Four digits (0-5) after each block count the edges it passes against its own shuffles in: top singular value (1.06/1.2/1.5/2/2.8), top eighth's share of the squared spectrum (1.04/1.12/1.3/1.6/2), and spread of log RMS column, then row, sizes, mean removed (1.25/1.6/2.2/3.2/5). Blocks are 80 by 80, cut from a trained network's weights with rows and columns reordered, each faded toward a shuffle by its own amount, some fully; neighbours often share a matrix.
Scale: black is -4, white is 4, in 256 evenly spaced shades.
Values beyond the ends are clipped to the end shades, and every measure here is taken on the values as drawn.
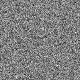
2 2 0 0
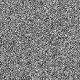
3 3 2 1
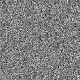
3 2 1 0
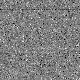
1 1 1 1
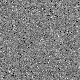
0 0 0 0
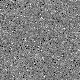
0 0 0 0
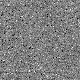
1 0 0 0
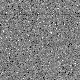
0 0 0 0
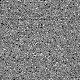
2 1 0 0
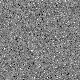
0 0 0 0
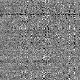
3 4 3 2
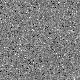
0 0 0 0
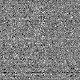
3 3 2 1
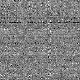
3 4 2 2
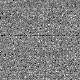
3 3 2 1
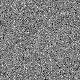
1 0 0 0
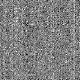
3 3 1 2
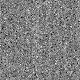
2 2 0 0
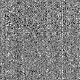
3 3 1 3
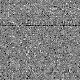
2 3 1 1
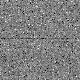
1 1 0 0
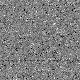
1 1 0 0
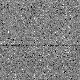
2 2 1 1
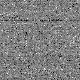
2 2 1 1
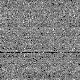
3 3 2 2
